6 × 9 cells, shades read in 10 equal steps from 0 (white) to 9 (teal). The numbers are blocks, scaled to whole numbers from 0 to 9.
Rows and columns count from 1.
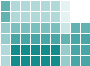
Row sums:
22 22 43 59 66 66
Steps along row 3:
up same same same same down up same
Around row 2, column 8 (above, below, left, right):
0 6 1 0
